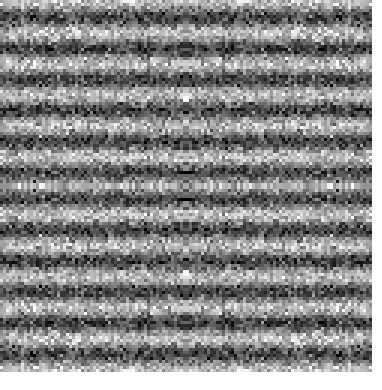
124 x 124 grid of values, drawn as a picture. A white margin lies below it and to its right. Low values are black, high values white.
Seam: none. Mirror symmetry: left to right and top to bottom. Average level on the scale: 50%. Stripes: horizontal, repeating 12 times. Slope: none. Odd rows or columns: none.
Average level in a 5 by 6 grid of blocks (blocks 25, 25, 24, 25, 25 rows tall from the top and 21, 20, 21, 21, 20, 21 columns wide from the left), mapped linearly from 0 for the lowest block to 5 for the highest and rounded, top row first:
4 4 3 3 4 4 | 0 0 0 0 0 0 | 4 5 4 4 5 4 | 0 0 0 0 0 0 | 4 4 3 3 4 4
